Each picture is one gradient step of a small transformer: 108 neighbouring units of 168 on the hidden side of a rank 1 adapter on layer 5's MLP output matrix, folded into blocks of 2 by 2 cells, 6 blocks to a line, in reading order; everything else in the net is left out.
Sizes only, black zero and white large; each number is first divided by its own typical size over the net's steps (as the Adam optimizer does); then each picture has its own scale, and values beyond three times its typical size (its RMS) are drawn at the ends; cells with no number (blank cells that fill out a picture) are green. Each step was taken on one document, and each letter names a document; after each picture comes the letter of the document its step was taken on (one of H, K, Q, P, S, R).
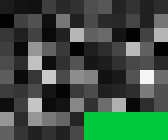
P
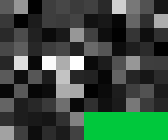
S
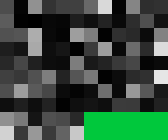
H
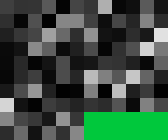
H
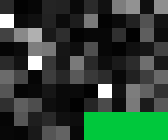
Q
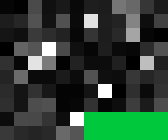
Q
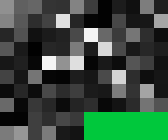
S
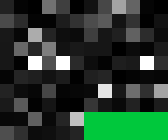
Q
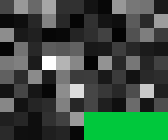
S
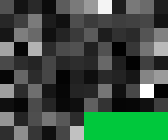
H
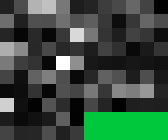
S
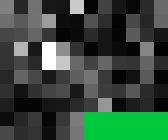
Q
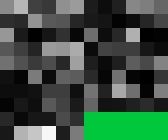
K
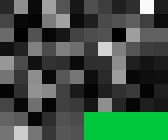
P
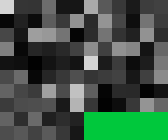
P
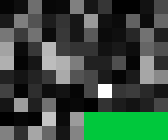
Q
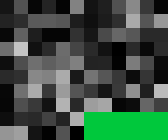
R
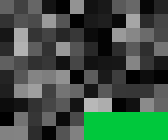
R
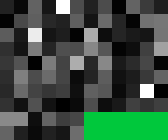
H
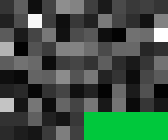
P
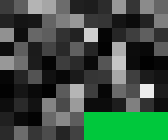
S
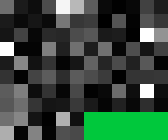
H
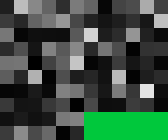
S
